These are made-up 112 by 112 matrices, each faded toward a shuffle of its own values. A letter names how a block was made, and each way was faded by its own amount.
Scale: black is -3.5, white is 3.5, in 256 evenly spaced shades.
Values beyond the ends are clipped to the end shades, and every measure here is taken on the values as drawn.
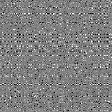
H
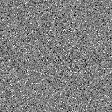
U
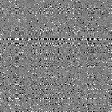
H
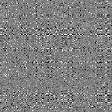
H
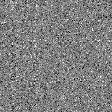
U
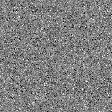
U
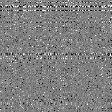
H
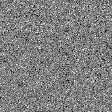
U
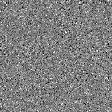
U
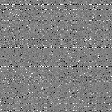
H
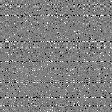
H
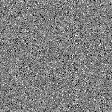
U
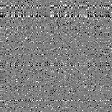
H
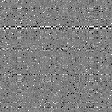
H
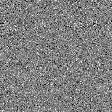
U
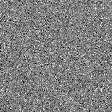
U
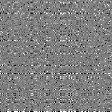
H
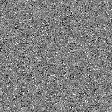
U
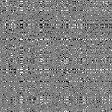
H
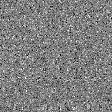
U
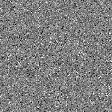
U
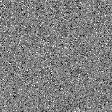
U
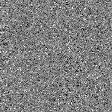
U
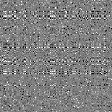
H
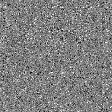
U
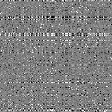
H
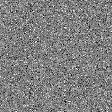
U
